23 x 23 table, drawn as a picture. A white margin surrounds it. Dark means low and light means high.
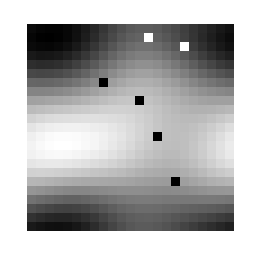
Ninth with the lowest average: top left. Calmest part: middle right. Lone odd cells: 6, 2 higher and 4 lower than their neighbours. Ninth with the highest average: middle left.
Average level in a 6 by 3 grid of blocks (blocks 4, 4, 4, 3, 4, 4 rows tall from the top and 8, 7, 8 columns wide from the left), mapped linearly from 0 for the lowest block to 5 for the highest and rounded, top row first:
0 2 1 / 2 3 2 / 4 4 4 / 5 4 4 / 4 3 3 / 1 2 1
